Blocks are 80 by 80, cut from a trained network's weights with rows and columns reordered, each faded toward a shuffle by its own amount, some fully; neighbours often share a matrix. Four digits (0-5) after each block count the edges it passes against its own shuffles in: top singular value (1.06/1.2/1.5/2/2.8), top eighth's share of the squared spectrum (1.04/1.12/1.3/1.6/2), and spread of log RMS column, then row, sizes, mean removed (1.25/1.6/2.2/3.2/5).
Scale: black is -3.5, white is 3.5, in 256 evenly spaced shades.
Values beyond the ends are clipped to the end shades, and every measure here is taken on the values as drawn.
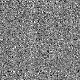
2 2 0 2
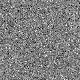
0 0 0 0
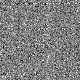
2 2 0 2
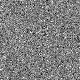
2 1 0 0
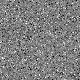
2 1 0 0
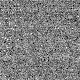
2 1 0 0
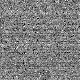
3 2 1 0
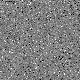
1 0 0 0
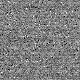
2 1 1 0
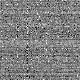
3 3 2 1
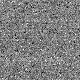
1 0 0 0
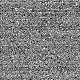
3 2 0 0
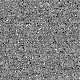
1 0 0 0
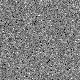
0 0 0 0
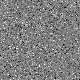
1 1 0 0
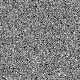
0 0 0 0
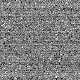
3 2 1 0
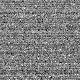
3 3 1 1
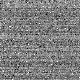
3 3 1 0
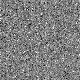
1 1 0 0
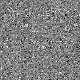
2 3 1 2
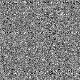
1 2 1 2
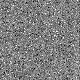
1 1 0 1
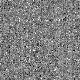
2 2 1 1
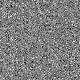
1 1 0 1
